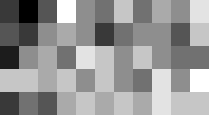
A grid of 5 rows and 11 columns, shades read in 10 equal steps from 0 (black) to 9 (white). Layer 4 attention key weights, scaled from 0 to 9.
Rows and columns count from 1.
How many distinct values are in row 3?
6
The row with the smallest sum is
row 2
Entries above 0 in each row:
10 11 11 11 11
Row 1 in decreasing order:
9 8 7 6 5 5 4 4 3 2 0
